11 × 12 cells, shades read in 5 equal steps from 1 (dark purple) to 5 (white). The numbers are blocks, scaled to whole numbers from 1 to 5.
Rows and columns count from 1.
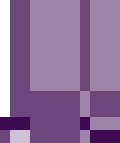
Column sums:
48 23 23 29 29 29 29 29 24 29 29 29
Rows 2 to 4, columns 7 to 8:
3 3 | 3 3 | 3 3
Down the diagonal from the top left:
5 2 2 3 3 3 3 2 3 3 1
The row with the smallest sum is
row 10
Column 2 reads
2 2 2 2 2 2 2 2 2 1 4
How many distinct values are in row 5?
3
